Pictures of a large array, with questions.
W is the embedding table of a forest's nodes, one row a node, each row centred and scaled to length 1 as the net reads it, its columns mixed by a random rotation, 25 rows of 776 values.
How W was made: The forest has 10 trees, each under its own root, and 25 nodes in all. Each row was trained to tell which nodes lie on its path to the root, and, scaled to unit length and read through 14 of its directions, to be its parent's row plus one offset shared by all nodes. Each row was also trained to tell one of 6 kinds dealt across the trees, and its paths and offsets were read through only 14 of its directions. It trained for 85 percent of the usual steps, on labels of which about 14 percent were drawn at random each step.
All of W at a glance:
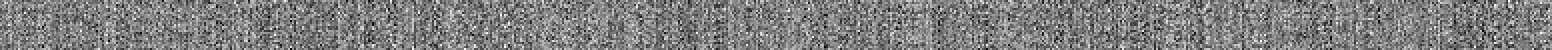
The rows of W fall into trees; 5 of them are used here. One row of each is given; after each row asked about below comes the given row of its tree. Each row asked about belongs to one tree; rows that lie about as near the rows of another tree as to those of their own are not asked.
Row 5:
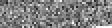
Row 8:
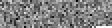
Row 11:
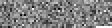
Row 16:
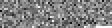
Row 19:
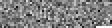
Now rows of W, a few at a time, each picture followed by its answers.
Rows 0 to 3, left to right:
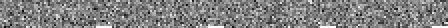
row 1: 16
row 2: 19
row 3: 11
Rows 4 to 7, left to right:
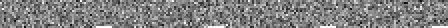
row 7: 8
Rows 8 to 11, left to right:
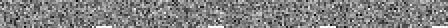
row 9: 16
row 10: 8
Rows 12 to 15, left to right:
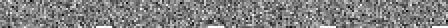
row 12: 11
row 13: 5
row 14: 5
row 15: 11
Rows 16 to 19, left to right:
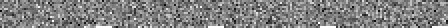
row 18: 19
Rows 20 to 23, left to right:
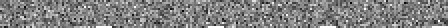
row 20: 8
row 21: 11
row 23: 5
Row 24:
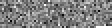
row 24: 8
